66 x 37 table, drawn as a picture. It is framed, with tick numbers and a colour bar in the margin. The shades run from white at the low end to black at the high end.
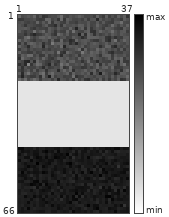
It is made of 3 by 1 panels. Panel 1,1: high, fine-grained. Panel 2,1: very low, flat. Panel 3,1: very high, fine-grained, faint in contrast.
